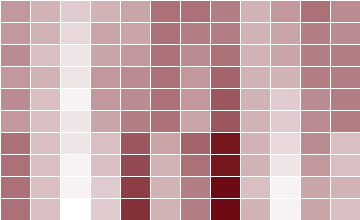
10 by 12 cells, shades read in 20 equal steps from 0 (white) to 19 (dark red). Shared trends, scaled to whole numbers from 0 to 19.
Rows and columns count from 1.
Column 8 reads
10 10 11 12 13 13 18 18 19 19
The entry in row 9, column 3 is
1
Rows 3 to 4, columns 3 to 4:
2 7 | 2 8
